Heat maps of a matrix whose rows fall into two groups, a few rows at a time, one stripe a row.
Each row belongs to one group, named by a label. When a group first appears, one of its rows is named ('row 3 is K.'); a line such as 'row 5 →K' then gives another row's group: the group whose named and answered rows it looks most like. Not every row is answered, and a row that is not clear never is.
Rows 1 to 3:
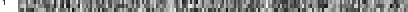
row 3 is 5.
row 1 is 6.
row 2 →6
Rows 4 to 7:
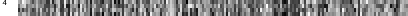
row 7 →6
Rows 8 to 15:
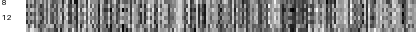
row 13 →6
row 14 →5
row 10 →6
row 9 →6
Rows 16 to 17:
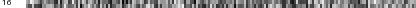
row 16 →6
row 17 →5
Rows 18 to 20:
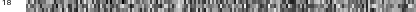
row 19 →6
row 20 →6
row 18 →5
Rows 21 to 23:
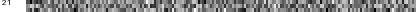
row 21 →5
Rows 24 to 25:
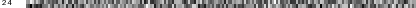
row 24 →6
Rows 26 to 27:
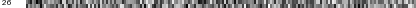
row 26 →5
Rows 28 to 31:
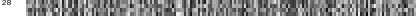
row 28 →6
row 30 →5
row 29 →6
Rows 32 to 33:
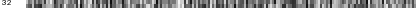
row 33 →5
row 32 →5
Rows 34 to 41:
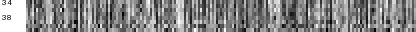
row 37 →5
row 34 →5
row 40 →6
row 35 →5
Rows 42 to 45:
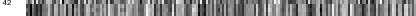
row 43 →5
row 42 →5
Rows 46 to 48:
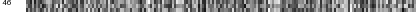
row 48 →6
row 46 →5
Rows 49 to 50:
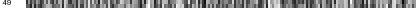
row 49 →6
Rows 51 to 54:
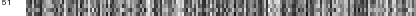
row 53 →6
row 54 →5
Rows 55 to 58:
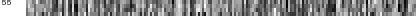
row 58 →6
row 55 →6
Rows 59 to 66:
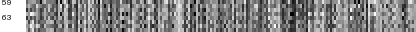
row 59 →6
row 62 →6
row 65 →6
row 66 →5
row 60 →6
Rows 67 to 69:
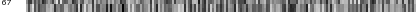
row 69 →5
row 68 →5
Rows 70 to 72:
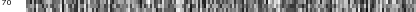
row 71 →6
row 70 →5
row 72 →5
